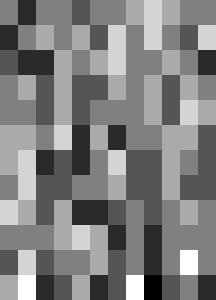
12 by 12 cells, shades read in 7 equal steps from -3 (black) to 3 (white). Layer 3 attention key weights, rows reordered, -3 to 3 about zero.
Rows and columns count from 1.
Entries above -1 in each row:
10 9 8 8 9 9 6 6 7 10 8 5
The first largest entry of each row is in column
9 7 7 2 11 4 2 2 1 5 11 2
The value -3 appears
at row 12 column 9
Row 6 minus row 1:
1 3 0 2 -1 1 -2 -1 -2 0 1 -1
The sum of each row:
1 4 -2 1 2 2 -2 -2 -2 0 1 -4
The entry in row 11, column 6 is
1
